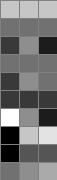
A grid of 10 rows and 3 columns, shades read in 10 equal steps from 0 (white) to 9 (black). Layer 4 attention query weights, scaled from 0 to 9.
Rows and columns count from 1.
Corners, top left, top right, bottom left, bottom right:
2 2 5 3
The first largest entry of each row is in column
1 1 3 1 1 1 3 1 1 1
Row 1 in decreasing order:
2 2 2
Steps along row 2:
same same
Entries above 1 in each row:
3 3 3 3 3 3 2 2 3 3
